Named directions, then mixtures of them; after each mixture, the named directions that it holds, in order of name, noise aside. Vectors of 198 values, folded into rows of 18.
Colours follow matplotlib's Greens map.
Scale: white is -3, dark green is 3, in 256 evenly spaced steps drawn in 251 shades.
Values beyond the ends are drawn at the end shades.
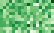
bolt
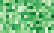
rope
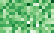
bolt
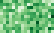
bolt, rope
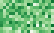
bolt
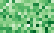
bolt, rope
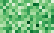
bolt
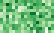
rope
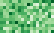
bolt, rope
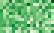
bolt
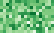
bolt, rope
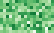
bolt, rope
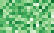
bolt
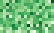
bolt, rope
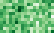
bolt, rope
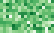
bolt, rope
